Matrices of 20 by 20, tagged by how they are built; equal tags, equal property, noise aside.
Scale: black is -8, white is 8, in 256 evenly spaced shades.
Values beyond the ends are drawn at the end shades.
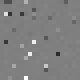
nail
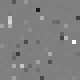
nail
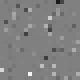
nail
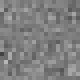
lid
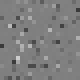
nail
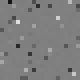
nail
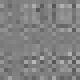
lid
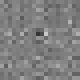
lid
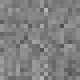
lid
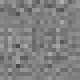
lid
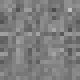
lid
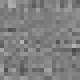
lid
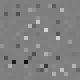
nail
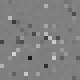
nail
